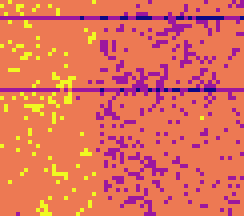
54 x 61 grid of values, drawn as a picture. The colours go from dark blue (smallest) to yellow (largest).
The bottom left is the calmest part. A vertical seam about 40% of the way across splits the table, and the left part is higher. Rows 5 and 23 differ from the rows beside them. Neither half mirrors the other.
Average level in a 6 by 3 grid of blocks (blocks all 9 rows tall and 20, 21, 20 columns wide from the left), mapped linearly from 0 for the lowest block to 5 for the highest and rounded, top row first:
4 2 0 | 5 3 2 | 5 0 1 | 5 2 3 | 5 2 3 | 5 2 3
